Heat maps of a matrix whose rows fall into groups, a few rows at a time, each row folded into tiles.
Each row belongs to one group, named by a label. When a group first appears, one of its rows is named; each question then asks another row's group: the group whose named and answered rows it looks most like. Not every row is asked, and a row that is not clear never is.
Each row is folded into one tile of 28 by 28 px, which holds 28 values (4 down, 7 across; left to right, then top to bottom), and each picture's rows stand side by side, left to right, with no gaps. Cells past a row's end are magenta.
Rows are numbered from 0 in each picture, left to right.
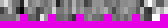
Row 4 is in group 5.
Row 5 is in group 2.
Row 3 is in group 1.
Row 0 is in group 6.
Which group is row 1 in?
2
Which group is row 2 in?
1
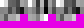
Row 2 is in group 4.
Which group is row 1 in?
4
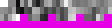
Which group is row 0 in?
4
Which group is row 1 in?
5
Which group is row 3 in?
2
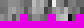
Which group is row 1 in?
6
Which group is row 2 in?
5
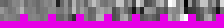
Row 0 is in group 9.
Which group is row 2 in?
1
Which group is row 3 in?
2
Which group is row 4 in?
6
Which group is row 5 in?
5
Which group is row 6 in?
4
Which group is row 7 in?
6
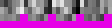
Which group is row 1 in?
6
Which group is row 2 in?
6
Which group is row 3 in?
1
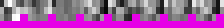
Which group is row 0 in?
2
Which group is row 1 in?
9
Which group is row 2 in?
1
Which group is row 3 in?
6
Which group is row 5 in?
6
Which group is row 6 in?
6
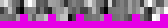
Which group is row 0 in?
6
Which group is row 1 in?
4
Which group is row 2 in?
5
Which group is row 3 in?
6
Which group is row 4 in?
1
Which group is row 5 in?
2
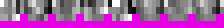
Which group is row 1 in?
6
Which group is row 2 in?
9
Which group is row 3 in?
9
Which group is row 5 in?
6
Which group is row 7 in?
6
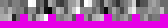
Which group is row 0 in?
5
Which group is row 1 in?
4
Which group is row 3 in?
4
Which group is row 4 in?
9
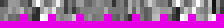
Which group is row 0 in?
1
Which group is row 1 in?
2
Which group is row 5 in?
2
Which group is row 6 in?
2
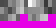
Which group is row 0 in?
9
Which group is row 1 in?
4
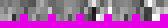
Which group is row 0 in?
5
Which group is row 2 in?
5
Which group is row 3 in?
2
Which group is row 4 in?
5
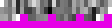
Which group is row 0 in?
4
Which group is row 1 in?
6
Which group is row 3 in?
2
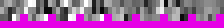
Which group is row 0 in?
2
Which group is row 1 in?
4
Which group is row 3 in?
4
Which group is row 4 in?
5
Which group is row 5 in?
9
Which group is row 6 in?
5
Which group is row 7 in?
5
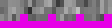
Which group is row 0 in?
5
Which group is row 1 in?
5
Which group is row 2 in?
1
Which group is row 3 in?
1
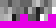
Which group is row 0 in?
5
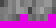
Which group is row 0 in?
1
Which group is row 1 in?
5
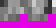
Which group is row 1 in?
6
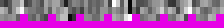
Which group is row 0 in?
9
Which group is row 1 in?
1
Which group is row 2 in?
5
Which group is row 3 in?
9
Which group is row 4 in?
4
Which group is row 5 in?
9
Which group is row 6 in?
9
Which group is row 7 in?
2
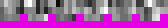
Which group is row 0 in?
6
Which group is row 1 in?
4
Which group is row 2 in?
1
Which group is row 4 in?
9
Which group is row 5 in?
2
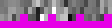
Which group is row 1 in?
2
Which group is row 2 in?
5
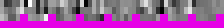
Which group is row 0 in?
9
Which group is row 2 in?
6
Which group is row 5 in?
6
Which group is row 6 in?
9
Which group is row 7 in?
1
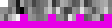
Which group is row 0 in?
4
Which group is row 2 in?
2
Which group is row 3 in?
9
